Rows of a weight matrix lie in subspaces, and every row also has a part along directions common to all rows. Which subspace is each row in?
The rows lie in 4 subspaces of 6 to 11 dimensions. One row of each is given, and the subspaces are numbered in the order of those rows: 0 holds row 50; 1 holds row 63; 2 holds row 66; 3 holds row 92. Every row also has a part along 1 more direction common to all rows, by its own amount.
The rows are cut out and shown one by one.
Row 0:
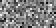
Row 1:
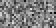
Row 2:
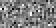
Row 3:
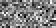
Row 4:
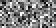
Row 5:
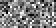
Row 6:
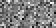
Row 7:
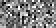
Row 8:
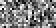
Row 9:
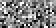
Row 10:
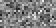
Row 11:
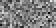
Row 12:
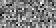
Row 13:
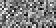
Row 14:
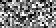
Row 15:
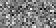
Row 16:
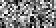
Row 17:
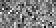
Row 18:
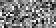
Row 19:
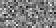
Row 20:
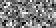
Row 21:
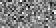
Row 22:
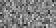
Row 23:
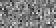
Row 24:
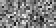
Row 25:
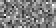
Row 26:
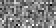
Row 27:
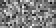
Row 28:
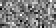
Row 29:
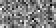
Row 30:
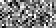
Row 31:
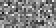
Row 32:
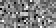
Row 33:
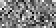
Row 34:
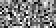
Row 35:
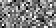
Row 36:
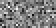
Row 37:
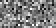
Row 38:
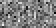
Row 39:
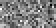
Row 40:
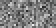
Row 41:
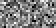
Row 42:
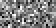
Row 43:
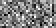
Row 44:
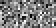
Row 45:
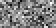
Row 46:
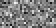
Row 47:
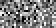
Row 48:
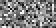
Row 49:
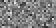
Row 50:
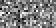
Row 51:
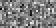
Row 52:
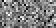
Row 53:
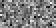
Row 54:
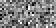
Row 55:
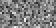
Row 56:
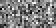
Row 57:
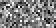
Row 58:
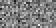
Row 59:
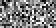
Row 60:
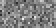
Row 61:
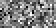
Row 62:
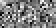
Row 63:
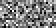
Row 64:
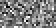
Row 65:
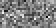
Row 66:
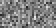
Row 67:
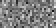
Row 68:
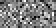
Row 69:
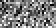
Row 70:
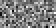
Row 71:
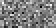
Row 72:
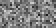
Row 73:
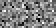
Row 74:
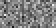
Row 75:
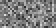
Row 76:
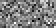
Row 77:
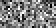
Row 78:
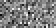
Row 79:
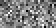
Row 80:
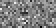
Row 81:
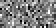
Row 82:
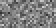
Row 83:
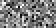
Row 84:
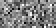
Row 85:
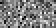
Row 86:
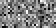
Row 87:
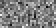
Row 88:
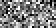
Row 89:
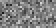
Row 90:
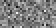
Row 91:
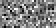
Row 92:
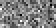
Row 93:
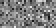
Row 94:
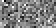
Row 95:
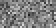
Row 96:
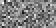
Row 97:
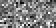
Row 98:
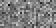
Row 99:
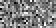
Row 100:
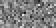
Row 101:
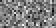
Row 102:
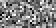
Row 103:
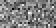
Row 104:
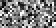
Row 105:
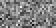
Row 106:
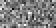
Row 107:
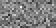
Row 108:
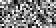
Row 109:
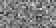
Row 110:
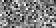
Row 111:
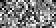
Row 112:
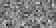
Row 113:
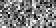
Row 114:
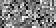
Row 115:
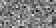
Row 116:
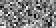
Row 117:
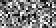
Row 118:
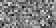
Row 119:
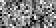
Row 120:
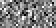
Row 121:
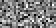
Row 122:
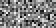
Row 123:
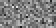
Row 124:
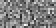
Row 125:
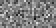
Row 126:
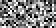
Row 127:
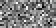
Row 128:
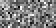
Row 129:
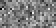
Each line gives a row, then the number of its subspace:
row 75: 1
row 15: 1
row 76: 3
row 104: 2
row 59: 2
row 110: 0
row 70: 1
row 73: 0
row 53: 2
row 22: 3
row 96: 0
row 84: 3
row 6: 2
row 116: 2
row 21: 2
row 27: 0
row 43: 1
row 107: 1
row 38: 2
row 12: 1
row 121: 0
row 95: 1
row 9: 2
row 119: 2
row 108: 0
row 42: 1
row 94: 0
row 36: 1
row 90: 0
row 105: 1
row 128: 1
